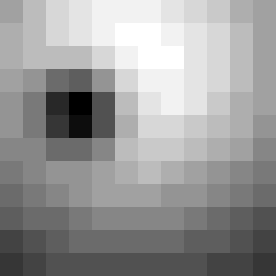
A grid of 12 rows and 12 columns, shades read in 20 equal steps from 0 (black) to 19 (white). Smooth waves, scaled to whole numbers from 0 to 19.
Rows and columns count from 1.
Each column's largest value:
13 14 16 17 18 19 19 19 17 16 14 12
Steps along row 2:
up up up up up same down down down down down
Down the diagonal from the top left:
12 14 14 7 6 13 15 13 11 8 6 4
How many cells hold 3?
1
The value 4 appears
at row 6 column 3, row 12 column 1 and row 12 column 12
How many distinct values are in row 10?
5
